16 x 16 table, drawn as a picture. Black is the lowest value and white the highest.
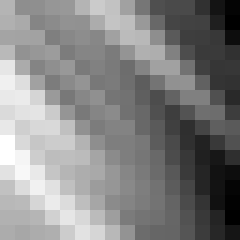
Ninth with the lowest average: bottom right. Slope: up to the left. Grain: diagonal, down to the right.
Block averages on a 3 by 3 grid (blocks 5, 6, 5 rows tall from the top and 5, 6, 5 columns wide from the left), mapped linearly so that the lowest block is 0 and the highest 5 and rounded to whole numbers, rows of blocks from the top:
3 3 0 | 5 2 1 | 5 3 0
